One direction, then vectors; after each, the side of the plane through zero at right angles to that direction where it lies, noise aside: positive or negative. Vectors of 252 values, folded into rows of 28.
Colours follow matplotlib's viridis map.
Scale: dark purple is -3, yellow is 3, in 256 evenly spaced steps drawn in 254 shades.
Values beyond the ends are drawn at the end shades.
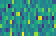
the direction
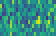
positive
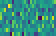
negative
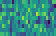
negative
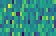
negative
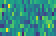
negative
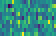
positive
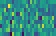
negative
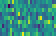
positive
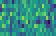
negative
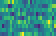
positive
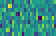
negative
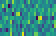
positive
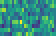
negative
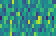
positive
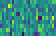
negative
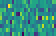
negative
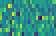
negative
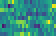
positive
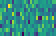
negative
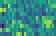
negative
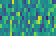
positive
